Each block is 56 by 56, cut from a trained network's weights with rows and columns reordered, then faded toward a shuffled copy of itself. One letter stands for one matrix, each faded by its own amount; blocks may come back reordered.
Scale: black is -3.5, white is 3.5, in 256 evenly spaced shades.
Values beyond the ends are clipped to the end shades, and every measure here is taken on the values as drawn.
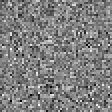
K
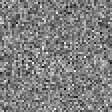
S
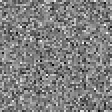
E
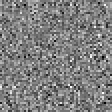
K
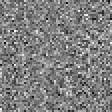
K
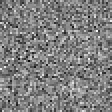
S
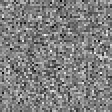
E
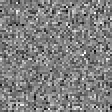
K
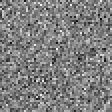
E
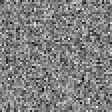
E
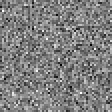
E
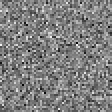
E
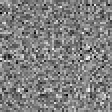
K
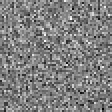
E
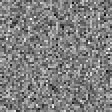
S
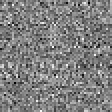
K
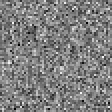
S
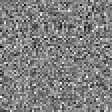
K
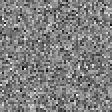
E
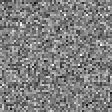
S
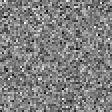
S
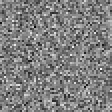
S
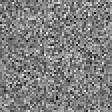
S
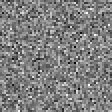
S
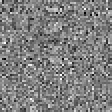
K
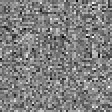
K
